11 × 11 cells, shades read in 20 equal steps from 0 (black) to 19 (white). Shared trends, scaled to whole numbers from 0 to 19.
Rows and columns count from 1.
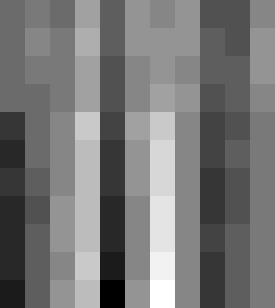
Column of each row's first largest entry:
4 4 4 4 4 7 7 7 7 7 7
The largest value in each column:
8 10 11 15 7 12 19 11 7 7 11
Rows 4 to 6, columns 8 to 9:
11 6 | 10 5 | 10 5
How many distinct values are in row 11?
9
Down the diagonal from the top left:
8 10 9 12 5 11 16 10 5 7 9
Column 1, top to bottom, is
8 8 8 8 4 3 4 3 3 3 2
